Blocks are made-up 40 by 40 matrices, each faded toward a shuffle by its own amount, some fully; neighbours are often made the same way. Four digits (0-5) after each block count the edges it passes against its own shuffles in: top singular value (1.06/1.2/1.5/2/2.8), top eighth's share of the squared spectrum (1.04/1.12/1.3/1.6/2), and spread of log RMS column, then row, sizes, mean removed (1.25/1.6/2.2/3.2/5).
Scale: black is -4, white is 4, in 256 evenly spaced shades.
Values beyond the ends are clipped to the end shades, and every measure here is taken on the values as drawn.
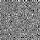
3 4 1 2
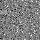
1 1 0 0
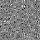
3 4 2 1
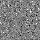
2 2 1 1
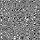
3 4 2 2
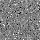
0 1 0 0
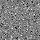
1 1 0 0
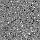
0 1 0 0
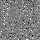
0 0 0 0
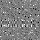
3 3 1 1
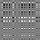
5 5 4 4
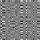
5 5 3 3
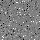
0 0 0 0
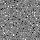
1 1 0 0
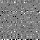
4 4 1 2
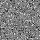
0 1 0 0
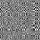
4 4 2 3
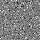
2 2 0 0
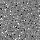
0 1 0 0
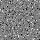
0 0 0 0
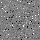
0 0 0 0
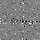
3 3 1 2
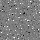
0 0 0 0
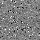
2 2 0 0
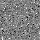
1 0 0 0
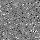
2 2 0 0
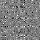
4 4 2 2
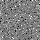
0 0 0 0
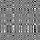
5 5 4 3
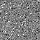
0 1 0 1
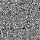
1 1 0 1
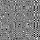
4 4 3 1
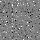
2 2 0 0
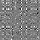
4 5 2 2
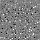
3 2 0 1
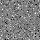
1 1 0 0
